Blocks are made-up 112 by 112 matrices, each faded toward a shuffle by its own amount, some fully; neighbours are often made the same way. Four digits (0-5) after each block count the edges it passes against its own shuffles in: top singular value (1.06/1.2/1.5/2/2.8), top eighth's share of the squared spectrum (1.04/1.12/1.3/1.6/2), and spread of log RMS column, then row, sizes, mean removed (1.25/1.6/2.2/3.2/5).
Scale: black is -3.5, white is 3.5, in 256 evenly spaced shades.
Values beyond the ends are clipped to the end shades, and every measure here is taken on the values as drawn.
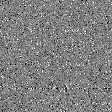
3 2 0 1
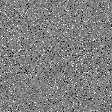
3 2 0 1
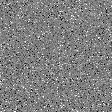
2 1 0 0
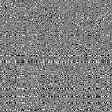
5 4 2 4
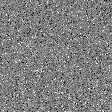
0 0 0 0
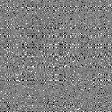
5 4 3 3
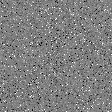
0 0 0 0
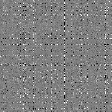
4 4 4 3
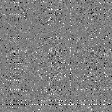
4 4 3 3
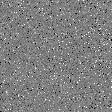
1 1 0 0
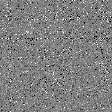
3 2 2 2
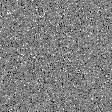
1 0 0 0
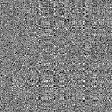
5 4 3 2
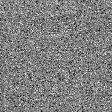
3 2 0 0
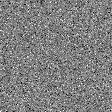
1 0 0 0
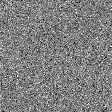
0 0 0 0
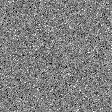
1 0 0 0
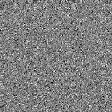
3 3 1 1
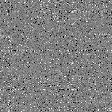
4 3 1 2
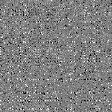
4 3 2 2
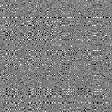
5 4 3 3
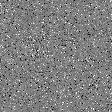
2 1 0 0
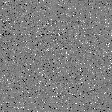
2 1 0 1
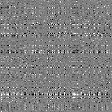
5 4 3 4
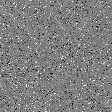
2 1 0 0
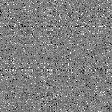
4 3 1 2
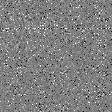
4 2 1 1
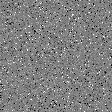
0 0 0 0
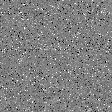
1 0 0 1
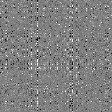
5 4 3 2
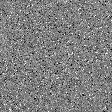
2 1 0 0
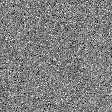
1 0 0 0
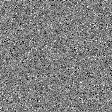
0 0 0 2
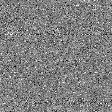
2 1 0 3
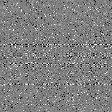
4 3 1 3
